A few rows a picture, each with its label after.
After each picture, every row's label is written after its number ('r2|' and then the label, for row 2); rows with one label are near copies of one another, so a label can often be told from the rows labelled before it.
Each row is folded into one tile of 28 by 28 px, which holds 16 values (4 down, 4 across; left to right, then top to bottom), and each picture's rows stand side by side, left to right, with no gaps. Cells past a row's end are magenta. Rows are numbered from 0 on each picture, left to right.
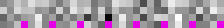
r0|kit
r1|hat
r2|kit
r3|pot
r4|hat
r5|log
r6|hat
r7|kit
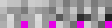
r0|hat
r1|hat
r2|pot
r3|pot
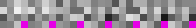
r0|kit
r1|kit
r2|log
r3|pot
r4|log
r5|pot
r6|pot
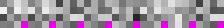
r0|kit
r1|kit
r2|log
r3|log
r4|pot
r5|kit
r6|hat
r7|log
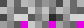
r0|log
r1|pot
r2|log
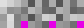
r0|hat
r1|log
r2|log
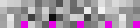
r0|hat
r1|pot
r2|log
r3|kit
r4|hat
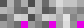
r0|log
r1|log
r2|hat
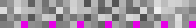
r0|kit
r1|log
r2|kit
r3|log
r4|log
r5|kit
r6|hat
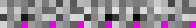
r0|pot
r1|log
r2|log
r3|pot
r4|pot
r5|kit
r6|log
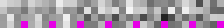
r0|hat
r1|hat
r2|hat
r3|kit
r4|kit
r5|pot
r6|kit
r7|log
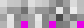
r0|hat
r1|hat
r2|kit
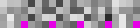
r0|hat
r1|log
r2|log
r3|pot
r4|hat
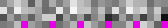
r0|kit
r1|log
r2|kit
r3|pot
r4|kit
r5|pot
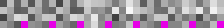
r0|log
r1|log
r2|log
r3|hat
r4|kit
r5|log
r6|kit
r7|kit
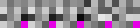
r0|pot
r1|pot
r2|pot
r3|log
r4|log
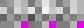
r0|kit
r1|kit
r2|kit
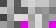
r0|log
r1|hat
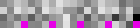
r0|kit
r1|kit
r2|hat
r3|kit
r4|pot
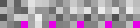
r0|log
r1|hat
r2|kit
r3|kit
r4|kit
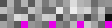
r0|log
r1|log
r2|kit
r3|pot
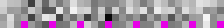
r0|hat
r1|log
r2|kit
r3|pot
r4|kit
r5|kit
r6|kit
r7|hat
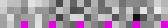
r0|hat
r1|hat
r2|log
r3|log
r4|pot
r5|kit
